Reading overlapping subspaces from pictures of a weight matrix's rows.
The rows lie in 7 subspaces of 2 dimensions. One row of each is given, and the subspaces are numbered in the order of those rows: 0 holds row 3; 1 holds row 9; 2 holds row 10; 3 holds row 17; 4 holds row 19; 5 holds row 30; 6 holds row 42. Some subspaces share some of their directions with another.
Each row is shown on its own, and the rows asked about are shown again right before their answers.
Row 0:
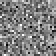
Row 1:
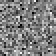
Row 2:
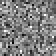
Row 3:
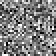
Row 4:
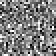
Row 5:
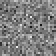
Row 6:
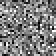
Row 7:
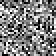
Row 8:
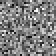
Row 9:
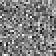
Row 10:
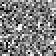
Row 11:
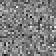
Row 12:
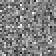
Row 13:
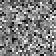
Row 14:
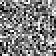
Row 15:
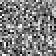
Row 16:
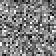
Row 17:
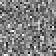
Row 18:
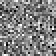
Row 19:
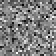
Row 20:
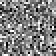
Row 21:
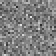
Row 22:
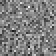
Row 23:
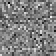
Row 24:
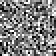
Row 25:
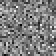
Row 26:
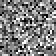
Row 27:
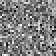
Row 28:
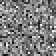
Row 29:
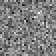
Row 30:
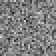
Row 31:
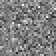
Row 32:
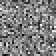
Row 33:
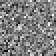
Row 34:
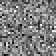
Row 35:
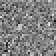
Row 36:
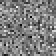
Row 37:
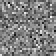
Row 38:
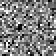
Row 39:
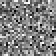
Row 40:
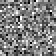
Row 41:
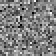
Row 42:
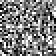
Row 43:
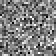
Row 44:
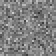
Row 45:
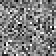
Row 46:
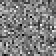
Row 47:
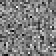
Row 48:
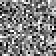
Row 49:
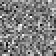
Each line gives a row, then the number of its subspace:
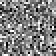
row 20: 3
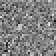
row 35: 2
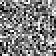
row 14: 1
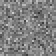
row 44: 5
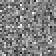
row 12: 6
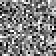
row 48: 5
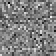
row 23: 1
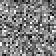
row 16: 3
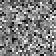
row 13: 4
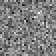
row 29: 5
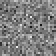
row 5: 3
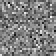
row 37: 1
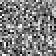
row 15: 6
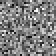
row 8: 2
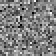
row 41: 6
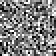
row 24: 1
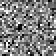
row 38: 2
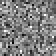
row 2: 0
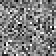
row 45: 0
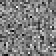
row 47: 3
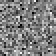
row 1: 6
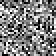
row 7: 0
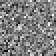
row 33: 2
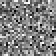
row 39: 6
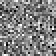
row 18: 0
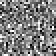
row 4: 3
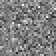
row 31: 4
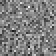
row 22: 3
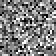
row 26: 4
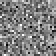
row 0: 5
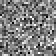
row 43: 4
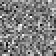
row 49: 2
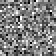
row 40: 6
